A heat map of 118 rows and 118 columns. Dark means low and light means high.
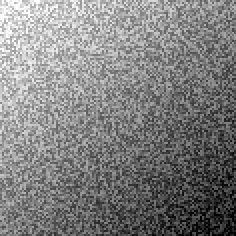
Ninth with the highest average: top left. Slope: up to the top left. Histogram: bell-shaped. Stripes: none. Ninth with the lowest average: bottom right. Average level on the scale: 50%.
